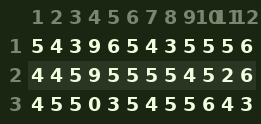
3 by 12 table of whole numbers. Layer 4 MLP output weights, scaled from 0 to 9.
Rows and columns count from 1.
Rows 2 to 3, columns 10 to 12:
5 2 6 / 6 4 3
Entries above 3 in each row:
10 11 9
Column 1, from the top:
5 4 4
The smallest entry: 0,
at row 3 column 4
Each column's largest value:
5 5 5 9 6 5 5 5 5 6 5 6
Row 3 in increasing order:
0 3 3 4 4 4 5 5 5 5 5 6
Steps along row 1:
down down up down down down down up same same up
